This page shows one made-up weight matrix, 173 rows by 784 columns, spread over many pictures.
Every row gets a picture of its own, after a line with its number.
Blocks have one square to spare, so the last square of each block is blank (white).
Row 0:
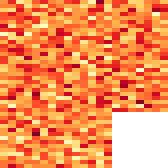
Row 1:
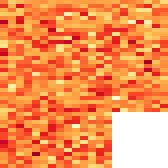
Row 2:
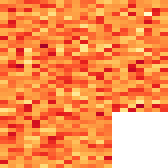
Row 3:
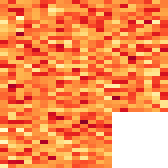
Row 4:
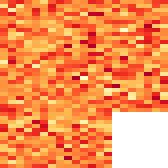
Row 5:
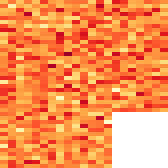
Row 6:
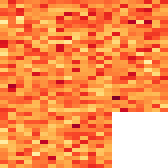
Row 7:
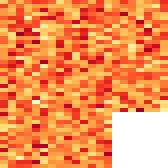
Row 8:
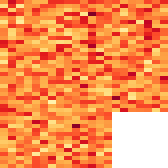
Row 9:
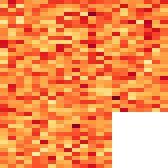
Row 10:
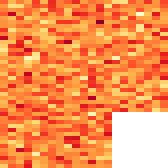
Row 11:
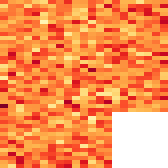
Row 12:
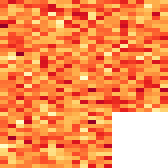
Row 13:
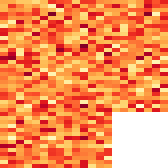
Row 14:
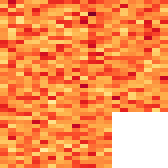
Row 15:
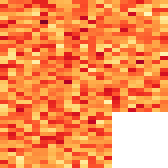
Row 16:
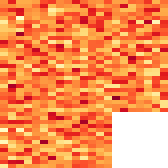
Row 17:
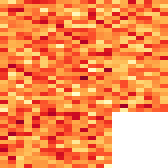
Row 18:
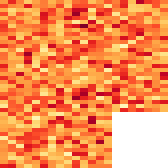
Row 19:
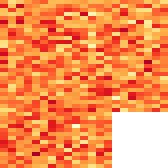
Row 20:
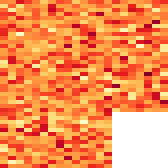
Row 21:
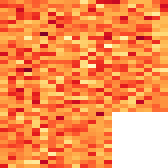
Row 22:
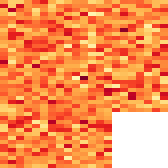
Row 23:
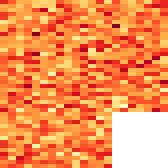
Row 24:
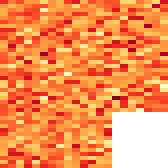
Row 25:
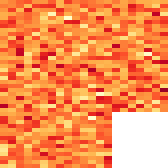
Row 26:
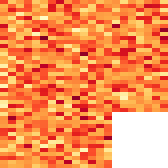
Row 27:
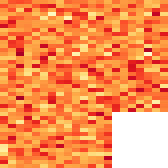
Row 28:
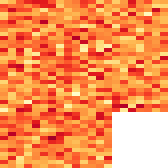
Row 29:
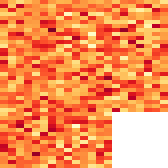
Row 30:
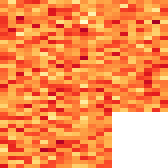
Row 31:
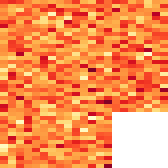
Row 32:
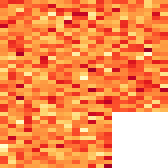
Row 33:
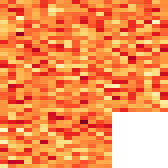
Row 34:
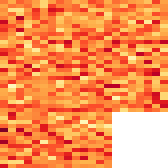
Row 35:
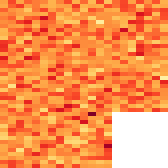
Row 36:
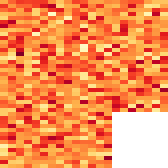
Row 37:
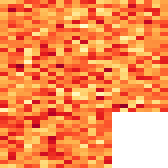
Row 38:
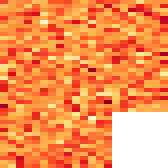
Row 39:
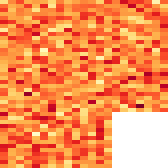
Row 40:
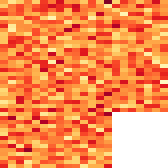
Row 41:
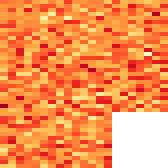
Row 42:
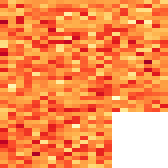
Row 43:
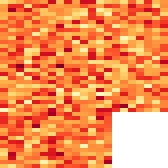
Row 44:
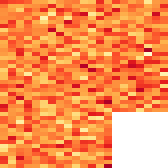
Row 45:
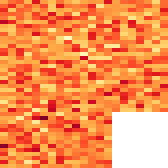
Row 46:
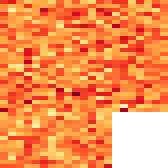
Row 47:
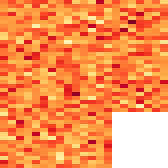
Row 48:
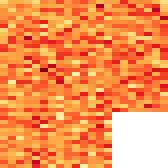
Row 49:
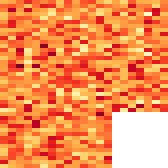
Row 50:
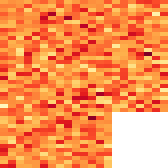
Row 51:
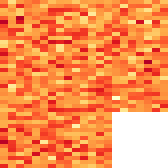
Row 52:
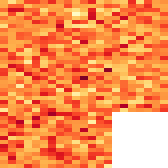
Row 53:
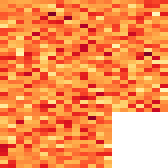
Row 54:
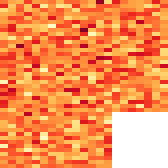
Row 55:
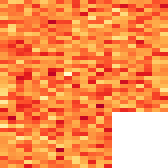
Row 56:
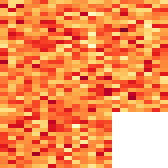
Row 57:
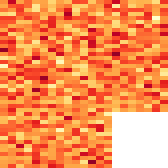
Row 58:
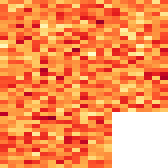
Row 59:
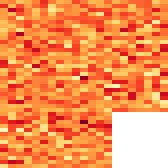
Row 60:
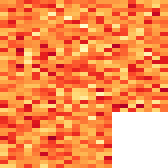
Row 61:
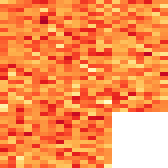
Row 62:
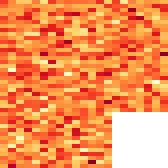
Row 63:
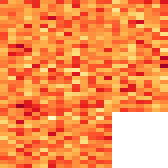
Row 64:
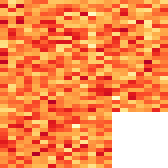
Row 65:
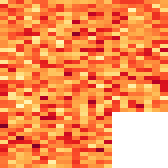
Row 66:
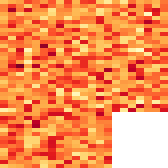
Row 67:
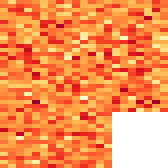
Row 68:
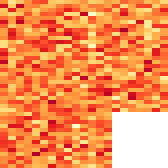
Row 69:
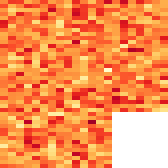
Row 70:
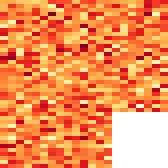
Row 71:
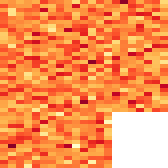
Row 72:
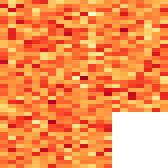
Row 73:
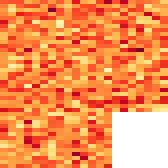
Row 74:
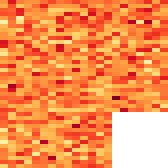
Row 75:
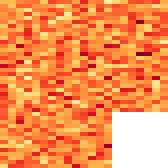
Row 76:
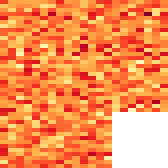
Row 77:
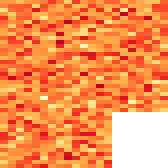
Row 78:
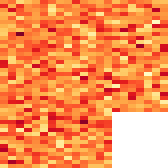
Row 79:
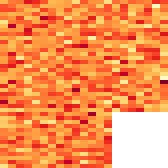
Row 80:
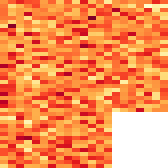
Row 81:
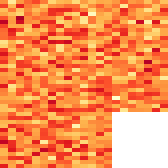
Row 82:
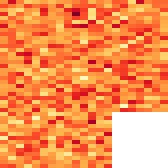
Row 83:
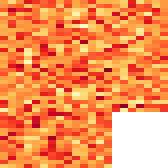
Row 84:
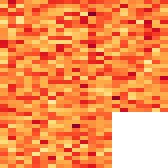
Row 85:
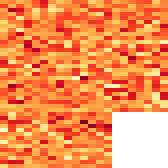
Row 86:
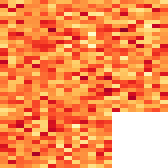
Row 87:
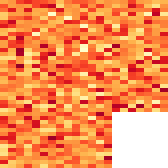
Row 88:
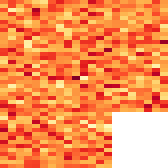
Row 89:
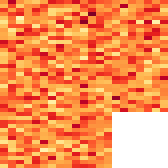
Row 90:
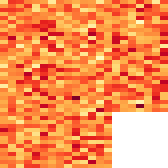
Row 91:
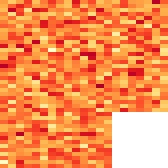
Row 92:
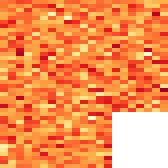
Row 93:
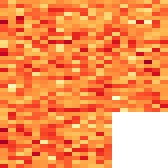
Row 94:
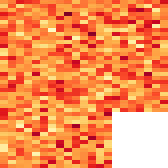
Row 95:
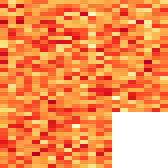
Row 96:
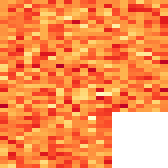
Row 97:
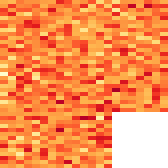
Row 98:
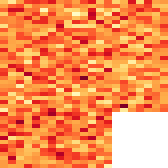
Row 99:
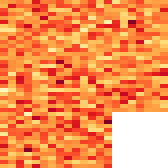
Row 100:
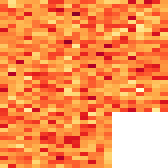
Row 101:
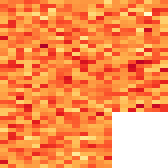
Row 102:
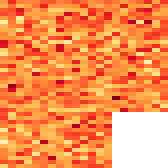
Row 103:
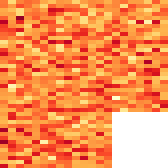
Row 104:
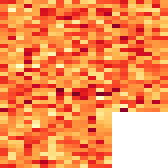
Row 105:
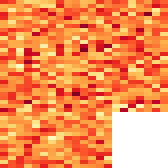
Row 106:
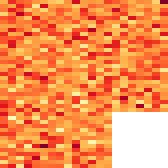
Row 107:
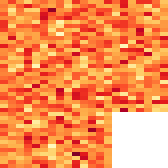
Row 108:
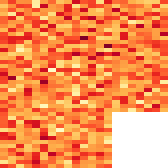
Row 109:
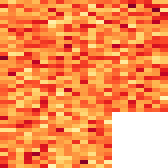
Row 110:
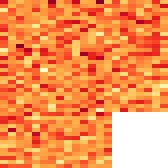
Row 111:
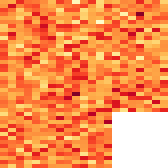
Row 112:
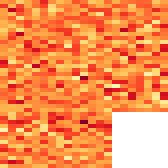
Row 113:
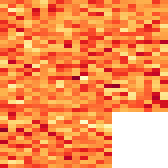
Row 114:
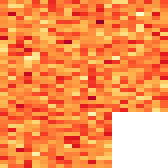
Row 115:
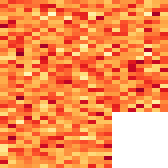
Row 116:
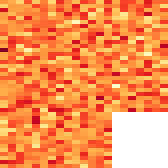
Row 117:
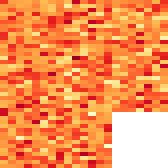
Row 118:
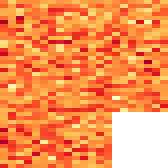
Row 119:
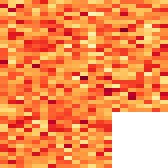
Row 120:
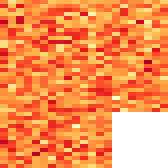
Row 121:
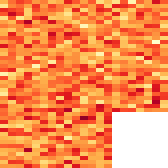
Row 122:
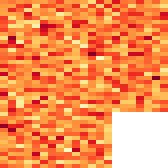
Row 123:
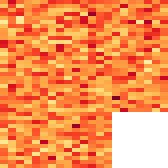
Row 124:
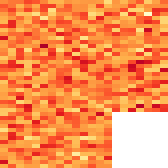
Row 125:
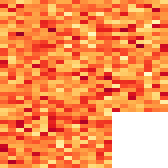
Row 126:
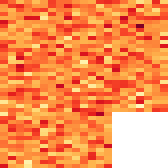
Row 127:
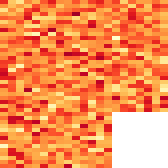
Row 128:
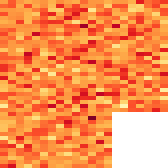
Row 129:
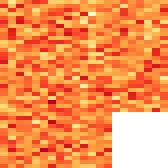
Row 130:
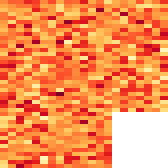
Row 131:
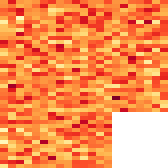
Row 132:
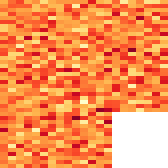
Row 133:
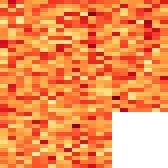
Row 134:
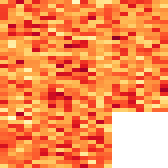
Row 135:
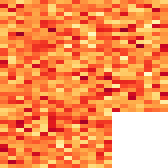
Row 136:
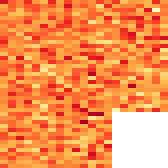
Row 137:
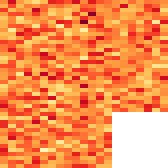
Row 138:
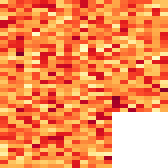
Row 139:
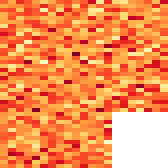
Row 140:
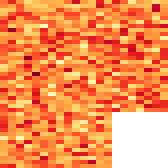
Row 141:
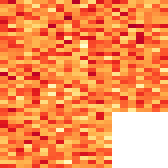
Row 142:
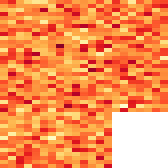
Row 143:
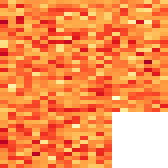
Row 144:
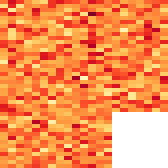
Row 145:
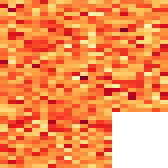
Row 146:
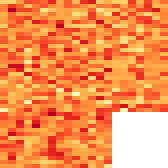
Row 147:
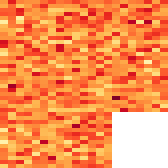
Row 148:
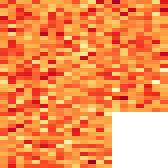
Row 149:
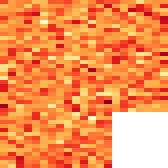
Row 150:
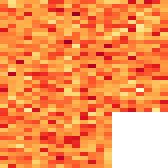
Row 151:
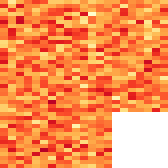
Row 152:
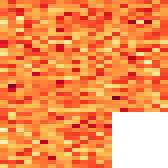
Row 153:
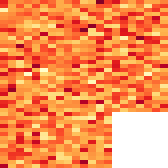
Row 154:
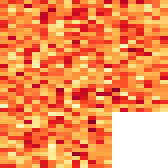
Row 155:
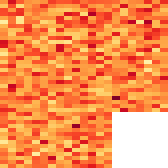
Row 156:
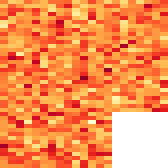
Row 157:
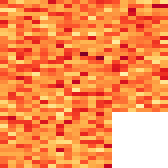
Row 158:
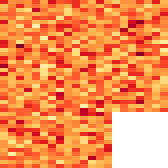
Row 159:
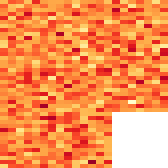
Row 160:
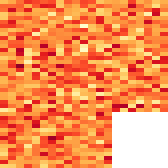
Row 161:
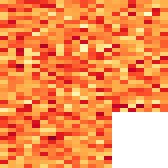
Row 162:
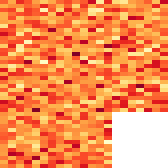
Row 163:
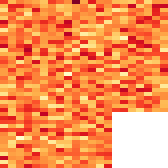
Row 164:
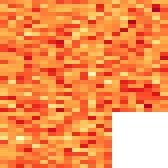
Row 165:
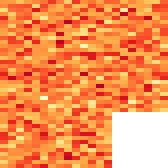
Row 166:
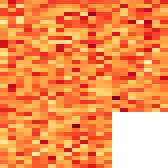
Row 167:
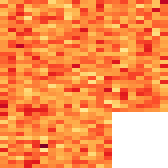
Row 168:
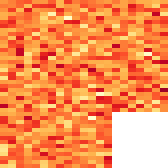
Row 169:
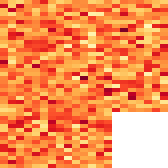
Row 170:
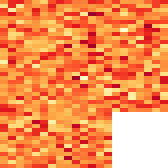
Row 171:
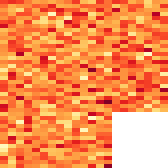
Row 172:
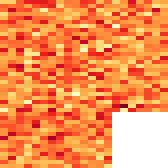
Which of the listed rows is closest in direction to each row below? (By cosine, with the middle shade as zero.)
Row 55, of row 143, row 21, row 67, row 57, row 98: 67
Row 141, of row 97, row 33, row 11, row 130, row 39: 39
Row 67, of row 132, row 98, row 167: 167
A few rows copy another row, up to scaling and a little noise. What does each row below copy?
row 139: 162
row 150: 100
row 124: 101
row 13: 70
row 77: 165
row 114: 10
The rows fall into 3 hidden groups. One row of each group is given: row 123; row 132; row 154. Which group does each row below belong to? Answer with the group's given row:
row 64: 123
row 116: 132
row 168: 154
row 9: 123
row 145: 123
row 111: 132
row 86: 123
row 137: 123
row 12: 154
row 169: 123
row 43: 154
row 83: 154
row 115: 154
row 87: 154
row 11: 154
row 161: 154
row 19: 123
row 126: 132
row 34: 123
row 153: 132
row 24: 132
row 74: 123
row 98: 154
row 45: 132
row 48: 132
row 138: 154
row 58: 132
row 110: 132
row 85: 123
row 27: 154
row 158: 132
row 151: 123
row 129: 123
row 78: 123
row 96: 154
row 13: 154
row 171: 154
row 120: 123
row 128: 154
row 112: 123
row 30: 123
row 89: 123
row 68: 123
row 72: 123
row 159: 132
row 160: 154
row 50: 154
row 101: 154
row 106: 132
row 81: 123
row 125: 123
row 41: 154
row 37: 154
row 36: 154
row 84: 123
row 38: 154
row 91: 132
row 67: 132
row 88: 123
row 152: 123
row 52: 154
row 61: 154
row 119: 123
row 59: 123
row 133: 123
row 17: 154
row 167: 132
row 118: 123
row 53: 154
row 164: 132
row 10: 132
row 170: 123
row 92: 154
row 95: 123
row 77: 132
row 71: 132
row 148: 132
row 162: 132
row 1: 123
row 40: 132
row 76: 154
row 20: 123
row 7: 132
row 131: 123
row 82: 154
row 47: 132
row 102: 123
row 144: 123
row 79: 132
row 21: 132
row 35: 132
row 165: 132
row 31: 154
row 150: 132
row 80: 132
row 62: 132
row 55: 132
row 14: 123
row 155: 123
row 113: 123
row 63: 132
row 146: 154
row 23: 154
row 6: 123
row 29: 123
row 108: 132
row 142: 154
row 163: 132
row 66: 154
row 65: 132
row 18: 154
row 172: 154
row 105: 154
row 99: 132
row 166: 123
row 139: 132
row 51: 123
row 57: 132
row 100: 132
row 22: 123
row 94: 123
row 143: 123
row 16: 123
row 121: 132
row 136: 132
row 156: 154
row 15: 154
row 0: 132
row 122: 132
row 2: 154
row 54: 132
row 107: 154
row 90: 132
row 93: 123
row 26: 132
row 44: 154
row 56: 123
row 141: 132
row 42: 123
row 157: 132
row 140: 132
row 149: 154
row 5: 132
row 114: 132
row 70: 154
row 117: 132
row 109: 132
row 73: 154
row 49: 154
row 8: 123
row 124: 154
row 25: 154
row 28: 154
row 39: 132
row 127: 132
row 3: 123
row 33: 123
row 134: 132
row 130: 132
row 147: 123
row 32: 154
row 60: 154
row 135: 123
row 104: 154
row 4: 123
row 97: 132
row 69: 154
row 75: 132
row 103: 123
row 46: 154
